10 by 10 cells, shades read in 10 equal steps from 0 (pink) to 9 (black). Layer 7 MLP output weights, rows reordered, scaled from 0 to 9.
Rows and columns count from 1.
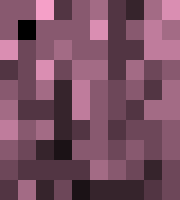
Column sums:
39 52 41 58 43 37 56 51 44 34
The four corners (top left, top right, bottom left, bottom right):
4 1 6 5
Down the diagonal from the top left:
4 9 4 5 2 4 6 4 7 5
